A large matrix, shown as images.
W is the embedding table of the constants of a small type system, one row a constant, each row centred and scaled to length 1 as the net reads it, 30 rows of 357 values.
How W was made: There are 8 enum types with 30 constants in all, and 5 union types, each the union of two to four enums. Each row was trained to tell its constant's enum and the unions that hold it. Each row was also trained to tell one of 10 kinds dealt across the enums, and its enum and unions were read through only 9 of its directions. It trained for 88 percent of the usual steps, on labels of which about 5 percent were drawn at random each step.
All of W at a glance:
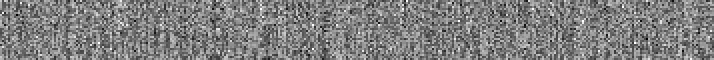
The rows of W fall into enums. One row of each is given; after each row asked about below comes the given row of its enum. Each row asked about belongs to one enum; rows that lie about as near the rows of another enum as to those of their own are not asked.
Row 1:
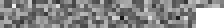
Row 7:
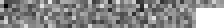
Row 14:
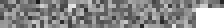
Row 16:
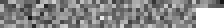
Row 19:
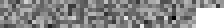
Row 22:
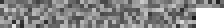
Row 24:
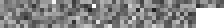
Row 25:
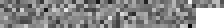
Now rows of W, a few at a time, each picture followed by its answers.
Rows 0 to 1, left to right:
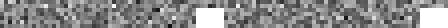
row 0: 14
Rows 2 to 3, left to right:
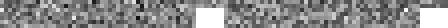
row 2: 7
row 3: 24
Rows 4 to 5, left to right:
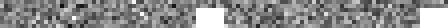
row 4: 14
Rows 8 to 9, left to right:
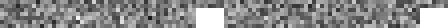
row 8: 25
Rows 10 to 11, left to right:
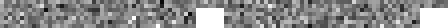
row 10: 24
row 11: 14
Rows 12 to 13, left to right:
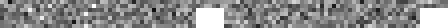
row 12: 19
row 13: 24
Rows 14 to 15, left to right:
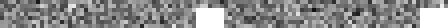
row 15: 25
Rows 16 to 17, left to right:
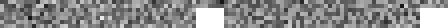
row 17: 22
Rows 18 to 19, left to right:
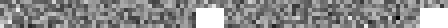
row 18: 1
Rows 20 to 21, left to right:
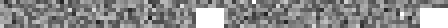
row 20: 1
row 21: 25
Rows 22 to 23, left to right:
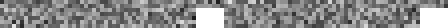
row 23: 22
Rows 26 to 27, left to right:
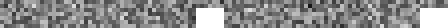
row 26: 1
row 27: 19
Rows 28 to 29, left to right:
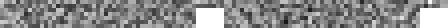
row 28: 24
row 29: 19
